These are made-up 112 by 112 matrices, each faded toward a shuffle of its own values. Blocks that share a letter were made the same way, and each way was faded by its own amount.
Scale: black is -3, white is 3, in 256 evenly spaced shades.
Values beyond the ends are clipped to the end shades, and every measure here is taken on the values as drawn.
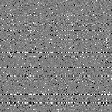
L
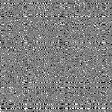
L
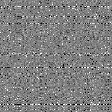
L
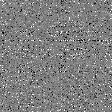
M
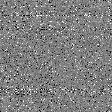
M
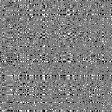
L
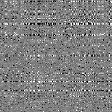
L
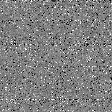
M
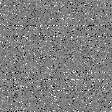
M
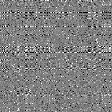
L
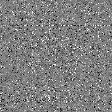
M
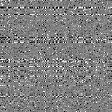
L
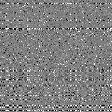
L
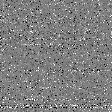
M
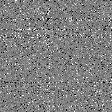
M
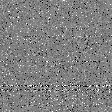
M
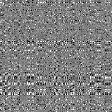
L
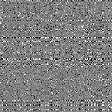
L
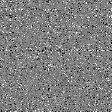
M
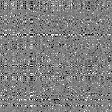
L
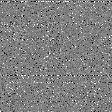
M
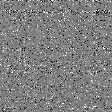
M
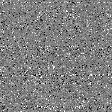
M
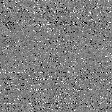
M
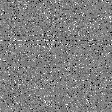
M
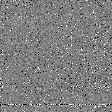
M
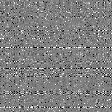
L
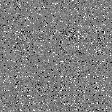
M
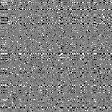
L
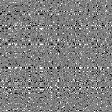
L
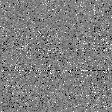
M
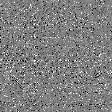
M
